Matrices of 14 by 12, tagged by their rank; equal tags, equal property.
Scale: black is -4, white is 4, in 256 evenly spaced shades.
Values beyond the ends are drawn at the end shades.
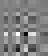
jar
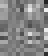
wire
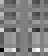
jar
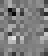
wire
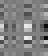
jar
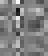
wire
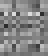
wire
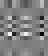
jar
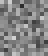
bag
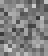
bag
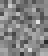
bag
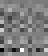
wire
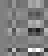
jar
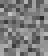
bag
